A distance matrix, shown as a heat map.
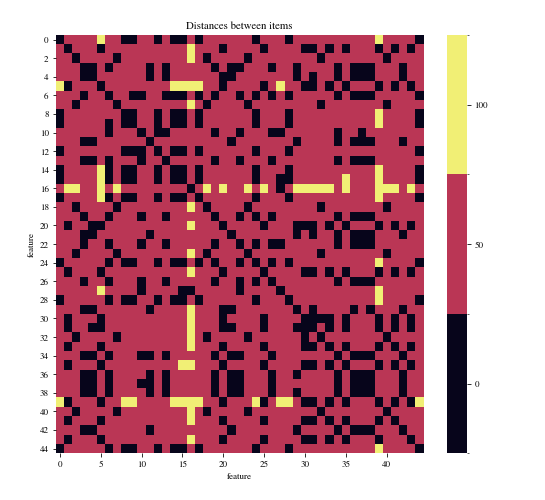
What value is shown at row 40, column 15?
50
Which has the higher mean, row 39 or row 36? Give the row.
39
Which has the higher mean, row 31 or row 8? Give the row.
8
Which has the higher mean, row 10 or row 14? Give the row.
14
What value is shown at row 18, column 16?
100
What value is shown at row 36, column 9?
50
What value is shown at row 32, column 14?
50
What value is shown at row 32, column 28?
50
